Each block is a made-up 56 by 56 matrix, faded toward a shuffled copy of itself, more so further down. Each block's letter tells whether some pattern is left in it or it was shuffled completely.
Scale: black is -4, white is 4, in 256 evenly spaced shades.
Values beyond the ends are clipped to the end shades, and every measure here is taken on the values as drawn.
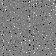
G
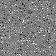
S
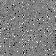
G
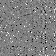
G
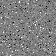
S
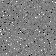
S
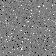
S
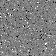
S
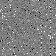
G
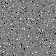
S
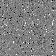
G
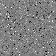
S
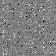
G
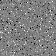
S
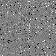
G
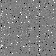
G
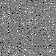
G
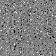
G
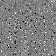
G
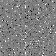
G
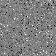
G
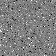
S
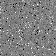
G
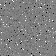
S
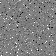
S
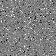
S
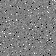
S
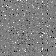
G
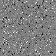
G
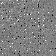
G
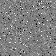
G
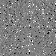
G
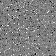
S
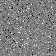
G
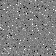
S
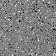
G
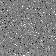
S
